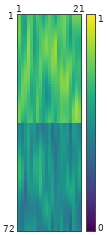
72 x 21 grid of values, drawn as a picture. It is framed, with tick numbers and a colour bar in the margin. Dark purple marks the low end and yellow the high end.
The table splits into 2 rows of 1 panel. Panel 1,1: high, streaked downward. Panel 2,1: middling, streaked downward.
